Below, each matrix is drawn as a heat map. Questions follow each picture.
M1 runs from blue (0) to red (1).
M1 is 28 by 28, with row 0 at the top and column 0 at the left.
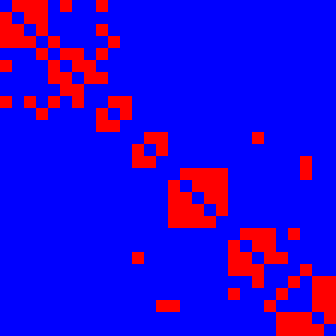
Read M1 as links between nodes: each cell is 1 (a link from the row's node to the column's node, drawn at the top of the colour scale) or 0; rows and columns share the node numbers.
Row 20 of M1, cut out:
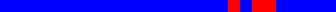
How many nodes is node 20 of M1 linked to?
3
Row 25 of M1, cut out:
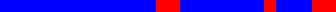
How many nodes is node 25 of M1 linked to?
5
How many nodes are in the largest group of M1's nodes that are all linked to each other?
5
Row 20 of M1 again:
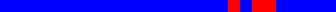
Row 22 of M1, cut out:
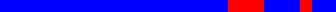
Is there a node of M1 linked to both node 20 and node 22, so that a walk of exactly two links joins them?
yes
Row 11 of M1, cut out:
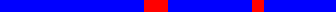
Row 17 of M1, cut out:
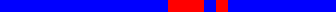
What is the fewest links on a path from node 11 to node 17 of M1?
4
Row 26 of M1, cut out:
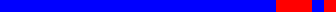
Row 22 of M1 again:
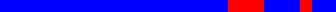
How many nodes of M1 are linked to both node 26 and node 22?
1
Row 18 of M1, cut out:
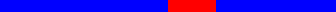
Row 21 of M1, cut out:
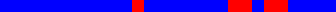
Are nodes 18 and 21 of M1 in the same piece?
yes
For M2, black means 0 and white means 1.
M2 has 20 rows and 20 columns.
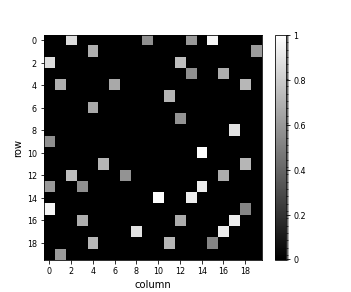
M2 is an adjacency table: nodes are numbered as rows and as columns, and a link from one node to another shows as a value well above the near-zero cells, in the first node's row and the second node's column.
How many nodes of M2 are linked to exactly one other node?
7
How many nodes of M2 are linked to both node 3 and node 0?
1
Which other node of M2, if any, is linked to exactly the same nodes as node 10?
none
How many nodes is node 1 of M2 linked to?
2
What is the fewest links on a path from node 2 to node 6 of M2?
5
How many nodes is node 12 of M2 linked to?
3
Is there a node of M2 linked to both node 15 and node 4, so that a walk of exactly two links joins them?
yes
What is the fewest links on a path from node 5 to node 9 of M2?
5
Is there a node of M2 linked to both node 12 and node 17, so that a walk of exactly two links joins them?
yes
